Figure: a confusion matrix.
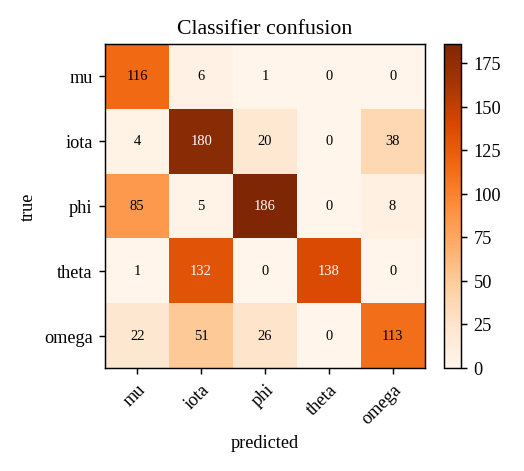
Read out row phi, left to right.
85 5 186 0 8
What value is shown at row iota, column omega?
38
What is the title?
Classifier confusion
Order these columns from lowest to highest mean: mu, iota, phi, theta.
theta, mu, phi, iota
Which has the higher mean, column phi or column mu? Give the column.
phi
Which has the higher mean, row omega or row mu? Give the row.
omega
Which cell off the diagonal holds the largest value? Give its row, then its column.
theta, iota
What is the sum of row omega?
212
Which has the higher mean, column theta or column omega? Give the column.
omega
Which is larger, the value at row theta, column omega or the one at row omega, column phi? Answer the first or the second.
the second
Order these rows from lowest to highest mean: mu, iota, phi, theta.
mu, iota, theta, phi
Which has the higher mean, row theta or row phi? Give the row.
phi
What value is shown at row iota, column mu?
4
